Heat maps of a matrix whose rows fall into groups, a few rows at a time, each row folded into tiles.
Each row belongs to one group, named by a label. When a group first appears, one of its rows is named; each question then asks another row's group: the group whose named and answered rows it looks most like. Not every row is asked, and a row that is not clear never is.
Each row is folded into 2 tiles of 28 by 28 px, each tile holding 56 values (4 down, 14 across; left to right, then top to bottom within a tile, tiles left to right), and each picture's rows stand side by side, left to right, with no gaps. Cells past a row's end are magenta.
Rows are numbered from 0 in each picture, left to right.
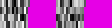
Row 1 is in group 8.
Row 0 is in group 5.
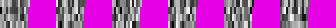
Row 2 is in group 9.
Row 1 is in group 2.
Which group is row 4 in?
5
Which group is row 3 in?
2
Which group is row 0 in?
5
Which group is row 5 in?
5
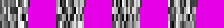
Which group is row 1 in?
8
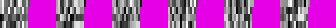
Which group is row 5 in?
9
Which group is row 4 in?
5
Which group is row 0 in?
8
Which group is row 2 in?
8
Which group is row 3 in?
9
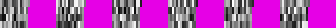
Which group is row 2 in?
5
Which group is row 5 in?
8
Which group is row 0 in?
9
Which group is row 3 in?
5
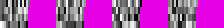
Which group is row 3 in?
8
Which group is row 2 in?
5
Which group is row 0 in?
9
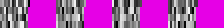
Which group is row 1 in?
2
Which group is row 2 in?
2
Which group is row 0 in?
5
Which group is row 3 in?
2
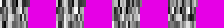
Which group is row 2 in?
9
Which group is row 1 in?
2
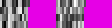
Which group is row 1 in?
8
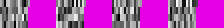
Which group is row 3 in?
9
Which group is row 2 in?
5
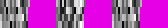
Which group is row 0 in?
2
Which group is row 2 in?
2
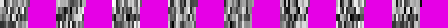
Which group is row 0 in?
8
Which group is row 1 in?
9
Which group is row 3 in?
2
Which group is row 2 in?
8
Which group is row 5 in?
8
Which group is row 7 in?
8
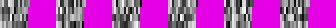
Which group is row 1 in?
9
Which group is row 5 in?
5
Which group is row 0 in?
9
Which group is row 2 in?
8
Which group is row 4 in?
2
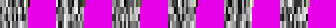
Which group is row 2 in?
9
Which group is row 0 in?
5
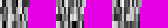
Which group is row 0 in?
2
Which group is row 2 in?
9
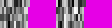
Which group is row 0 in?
9
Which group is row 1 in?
2
